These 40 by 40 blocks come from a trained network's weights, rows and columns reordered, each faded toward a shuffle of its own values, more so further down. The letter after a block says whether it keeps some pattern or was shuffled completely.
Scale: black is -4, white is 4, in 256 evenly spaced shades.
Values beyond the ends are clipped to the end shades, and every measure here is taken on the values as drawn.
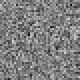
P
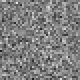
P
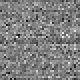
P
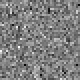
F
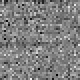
P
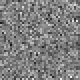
P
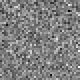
F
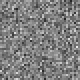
F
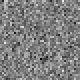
P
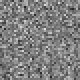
P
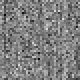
P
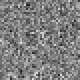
P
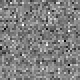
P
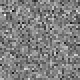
P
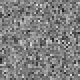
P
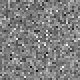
F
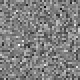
F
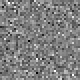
F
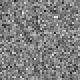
F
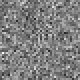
P
